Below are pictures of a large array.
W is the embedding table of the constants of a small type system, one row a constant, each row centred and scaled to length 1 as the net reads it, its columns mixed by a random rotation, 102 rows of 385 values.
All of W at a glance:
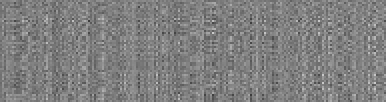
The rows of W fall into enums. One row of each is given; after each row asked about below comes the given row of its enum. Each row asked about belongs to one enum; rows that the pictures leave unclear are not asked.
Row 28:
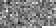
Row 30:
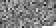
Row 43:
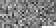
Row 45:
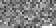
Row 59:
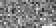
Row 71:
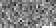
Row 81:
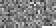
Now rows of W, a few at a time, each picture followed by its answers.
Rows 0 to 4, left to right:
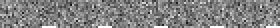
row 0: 43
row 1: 71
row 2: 81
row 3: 28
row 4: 71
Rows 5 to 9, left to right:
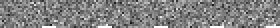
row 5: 81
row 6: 45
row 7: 28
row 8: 30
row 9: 45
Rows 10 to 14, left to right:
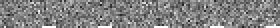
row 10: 81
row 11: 30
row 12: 81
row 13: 71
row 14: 45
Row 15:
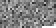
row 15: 30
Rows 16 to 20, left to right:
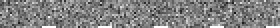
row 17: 30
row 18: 43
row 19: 59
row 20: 28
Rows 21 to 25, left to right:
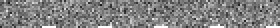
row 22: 30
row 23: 59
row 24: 45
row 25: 71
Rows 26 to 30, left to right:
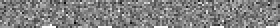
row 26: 45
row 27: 28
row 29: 81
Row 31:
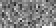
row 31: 71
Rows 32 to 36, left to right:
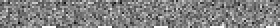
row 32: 28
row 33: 28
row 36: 71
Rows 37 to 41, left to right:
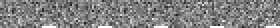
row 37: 59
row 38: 71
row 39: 59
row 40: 81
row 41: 45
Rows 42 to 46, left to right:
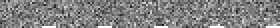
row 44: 81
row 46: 59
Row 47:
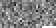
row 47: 71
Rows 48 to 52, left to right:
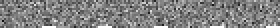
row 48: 81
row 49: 45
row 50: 81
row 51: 30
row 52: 71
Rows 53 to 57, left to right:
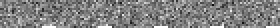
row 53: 59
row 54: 45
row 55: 28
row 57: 28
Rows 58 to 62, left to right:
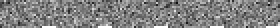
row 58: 28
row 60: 30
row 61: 28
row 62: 30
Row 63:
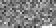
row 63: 45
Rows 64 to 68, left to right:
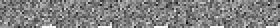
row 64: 45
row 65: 30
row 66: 30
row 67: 28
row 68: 30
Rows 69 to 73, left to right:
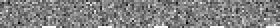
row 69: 28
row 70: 81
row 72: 28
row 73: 59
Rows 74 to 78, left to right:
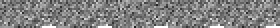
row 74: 45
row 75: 45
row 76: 30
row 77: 45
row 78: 45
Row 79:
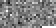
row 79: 28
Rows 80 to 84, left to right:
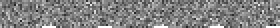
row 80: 71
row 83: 45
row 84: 81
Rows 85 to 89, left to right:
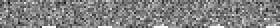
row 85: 28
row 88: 45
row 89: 59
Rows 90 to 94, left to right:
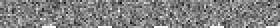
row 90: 59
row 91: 28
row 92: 28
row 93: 71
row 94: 30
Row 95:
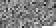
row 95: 30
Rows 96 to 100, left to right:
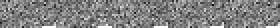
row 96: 30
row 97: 45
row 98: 43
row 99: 30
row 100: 30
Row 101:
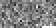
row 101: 71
